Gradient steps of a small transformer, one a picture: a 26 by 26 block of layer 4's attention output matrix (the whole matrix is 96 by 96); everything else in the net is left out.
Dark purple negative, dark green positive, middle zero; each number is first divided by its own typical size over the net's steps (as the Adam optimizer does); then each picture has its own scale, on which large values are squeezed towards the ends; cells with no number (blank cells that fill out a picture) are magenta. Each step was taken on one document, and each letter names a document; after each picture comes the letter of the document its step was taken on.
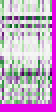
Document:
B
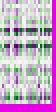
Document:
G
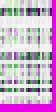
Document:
B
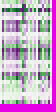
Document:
G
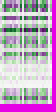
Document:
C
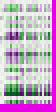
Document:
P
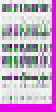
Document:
C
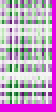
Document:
P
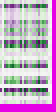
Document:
C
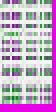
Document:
G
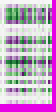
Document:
P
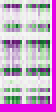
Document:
G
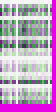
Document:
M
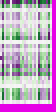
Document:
G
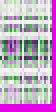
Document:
C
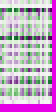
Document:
B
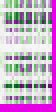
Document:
P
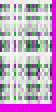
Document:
M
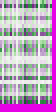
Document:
M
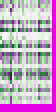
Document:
G
